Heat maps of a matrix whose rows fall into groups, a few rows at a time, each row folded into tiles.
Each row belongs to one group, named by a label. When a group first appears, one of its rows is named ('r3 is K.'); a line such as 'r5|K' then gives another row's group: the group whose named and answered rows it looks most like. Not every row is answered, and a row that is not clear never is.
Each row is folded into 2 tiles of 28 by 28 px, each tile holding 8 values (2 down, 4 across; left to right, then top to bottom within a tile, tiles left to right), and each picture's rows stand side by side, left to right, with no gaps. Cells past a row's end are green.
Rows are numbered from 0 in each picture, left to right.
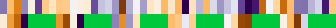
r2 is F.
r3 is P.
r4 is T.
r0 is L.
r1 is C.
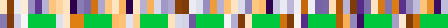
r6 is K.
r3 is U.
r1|T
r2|P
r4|T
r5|C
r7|T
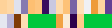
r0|T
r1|P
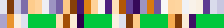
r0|F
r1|L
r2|T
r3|C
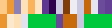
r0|P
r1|F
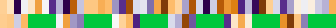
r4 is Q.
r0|P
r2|L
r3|C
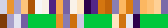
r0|P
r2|L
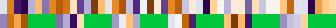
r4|L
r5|Q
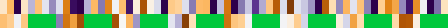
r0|P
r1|T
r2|P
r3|T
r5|U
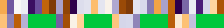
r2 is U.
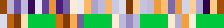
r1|L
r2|U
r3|U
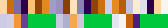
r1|Q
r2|C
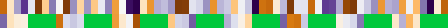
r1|P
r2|T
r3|U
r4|Q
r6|U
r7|U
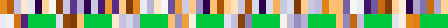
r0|C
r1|T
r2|U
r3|U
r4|C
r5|U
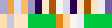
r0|U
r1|P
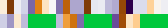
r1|F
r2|F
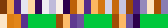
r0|C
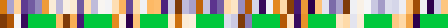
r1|L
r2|P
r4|C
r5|P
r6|F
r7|C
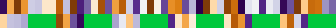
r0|U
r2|Q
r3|Q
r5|L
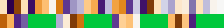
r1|T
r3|L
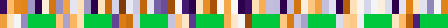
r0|U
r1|U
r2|F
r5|L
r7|L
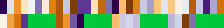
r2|U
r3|C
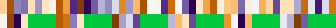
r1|P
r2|P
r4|P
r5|C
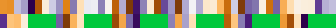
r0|Q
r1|F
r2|K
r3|F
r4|K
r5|C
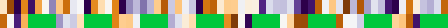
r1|Q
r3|Q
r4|C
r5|T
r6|P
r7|L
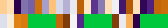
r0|T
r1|C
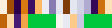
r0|P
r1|U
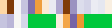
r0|Q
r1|F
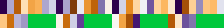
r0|L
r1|L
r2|L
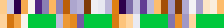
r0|C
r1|F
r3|F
